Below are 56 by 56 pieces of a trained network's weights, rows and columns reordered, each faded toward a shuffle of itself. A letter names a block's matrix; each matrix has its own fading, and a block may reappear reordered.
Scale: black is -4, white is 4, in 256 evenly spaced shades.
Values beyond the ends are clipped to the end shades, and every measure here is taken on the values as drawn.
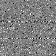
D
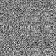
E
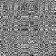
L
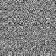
E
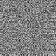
E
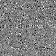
D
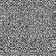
E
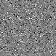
D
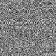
E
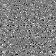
D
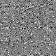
D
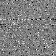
D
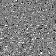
D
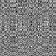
L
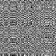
L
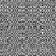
L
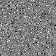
D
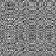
L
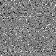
D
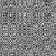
L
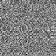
E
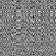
L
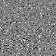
D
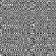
L
